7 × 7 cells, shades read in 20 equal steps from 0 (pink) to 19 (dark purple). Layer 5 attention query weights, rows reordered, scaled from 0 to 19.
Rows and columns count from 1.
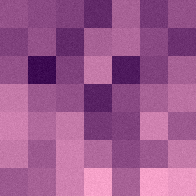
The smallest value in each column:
4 7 4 0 7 0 1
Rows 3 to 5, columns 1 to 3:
10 19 12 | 5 9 10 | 4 7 5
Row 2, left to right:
12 10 15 8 7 11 14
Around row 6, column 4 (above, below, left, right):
13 0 4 11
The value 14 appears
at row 2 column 7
